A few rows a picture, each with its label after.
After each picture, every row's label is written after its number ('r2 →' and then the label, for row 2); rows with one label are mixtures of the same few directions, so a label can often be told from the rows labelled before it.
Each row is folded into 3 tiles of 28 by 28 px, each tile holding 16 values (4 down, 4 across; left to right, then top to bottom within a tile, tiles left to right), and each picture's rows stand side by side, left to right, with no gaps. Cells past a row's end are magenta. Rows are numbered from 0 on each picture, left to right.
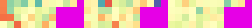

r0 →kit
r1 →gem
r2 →gem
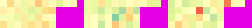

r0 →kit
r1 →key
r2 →gem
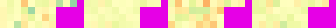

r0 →gem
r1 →gem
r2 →kit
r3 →gem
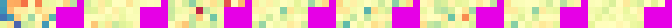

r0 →kit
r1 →gem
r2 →gem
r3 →gem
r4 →gem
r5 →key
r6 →gem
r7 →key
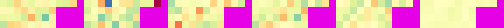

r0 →key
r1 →gem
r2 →gem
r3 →key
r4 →key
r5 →key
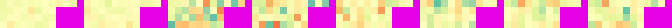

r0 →gem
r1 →kit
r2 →key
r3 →gem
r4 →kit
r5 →key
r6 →key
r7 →key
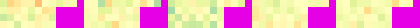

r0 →kit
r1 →gem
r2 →kit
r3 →kit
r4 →gem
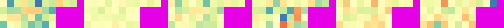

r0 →kit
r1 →key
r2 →kit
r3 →key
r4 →kit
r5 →gem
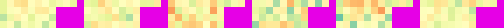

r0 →kit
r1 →key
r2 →kit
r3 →key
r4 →kit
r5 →key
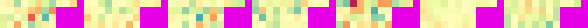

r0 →key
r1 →kit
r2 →key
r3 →kit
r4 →key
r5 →kit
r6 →kit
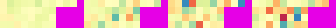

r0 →kit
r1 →key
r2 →gem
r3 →key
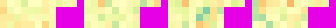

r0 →kit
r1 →gem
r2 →key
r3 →kit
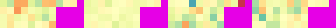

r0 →key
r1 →gem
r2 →gem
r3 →kit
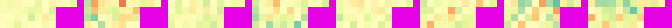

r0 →key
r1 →kit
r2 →kit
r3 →kit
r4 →kit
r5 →gem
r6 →key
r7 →kit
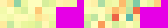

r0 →key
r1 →key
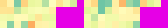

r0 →gem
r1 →key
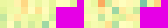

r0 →kit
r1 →gem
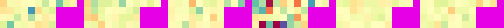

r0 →gem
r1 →kit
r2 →gem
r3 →gem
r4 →key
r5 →gem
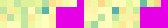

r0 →kit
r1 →gem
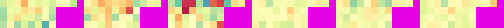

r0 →kit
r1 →kit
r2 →key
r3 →key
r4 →key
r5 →gem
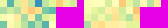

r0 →kit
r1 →key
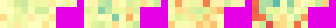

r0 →kit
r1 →key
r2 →kit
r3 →kit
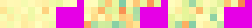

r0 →kit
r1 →key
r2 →gem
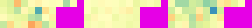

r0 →key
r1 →kit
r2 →kit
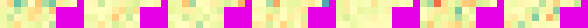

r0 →key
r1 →key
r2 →gem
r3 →gem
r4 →kit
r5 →key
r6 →key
